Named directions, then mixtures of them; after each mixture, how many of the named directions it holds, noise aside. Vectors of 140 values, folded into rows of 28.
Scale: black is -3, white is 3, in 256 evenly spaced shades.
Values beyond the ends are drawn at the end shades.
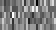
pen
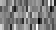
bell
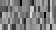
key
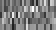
two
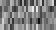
three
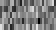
three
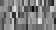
two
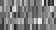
two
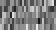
three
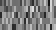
three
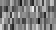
three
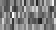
two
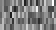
two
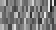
two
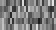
two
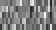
one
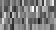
three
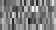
one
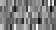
one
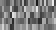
two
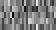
one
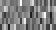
one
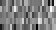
one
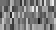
three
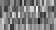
three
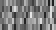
three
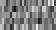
two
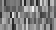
two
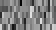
one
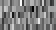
three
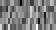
two
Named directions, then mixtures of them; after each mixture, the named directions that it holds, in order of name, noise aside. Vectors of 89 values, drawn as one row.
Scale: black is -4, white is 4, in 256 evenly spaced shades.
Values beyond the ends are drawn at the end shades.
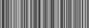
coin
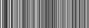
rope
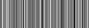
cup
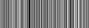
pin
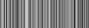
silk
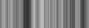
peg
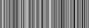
cup, silk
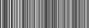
rope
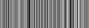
pin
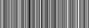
cup, pin, rope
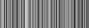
silk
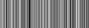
peg, pin, silk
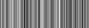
coin, peg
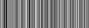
pin, rope, silk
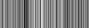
cup, peg, pin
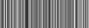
silk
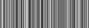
cup, pin, silk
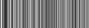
rope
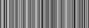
cup, rope, silk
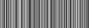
coin, pin, silk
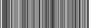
coin, rope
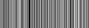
pin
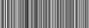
silk
